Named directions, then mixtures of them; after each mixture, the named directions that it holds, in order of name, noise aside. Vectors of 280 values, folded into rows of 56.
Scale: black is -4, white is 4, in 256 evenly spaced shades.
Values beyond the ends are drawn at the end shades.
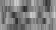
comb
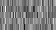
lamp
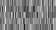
lamp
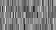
lamp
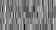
lamp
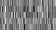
lamp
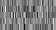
lamp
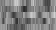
comb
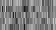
comb, lamp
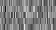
lamp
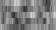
comb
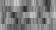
comb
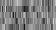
comb, lamp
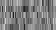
comb, lamp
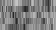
comb, lamp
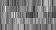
comb, lamp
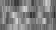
comb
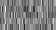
lamp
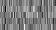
lamp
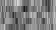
comb, lamp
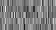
lamp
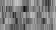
comb, lamp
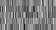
lamp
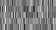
lamp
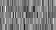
lamp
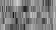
comb, lamp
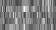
comb, lamp
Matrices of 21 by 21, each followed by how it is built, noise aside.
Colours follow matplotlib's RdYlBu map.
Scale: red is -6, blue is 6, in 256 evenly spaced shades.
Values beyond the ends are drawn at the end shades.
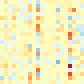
uneven columns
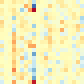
uneven columns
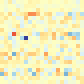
uneven rows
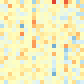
uneven columns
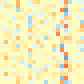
uneven columns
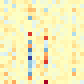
uneven columns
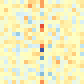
uneven columns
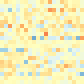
uneven rows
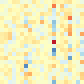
uneven columns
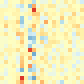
uneven columns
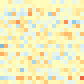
uneven rows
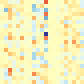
uneven columns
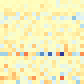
uneven rows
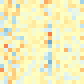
uneven columns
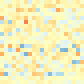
uneven rows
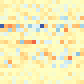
uneven rows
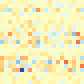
uneven rows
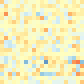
uneven rows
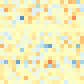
uneven rows
